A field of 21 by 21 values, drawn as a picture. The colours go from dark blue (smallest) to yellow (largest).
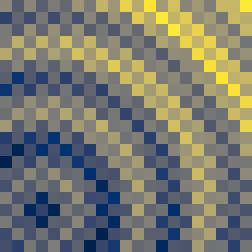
No single row or column stands out from its neighbours. Rings spread out from the bottom left. The histogram is bell-shaped. The top right is the ninth with the highest average. Values rise toward the top right.
